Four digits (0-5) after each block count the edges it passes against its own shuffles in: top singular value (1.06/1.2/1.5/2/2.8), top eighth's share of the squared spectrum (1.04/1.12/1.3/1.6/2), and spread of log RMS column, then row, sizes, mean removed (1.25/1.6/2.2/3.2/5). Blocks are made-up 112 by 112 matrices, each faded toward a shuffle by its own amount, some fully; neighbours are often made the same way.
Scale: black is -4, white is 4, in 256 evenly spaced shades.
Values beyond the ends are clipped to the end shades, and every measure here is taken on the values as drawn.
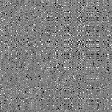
5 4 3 3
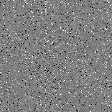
3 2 1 0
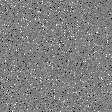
0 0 0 0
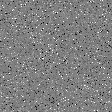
0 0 0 0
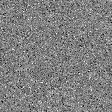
0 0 0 0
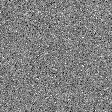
0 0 0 0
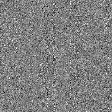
1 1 3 0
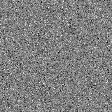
0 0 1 0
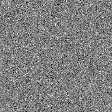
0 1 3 0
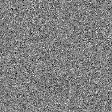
0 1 2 0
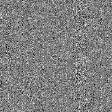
1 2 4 0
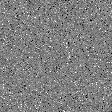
0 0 0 0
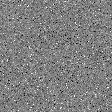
0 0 0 0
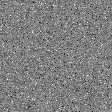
0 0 0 0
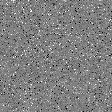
3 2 0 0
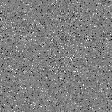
4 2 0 1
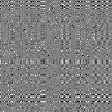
5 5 3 4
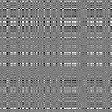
5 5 4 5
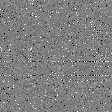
4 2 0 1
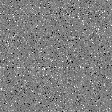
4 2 0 1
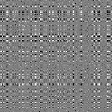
5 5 4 4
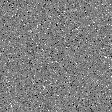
0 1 0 0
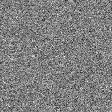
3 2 0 1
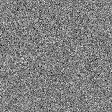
2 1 0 0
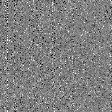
2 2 3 0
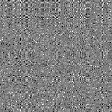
5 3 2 2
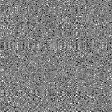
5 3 2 2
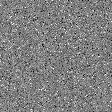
1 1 0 0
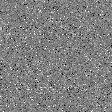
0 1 0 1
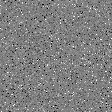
1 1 0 0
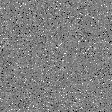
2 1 0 0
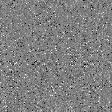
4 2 1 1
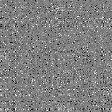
4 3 2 2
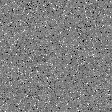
2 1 0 0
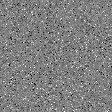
3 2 0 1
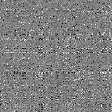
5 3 2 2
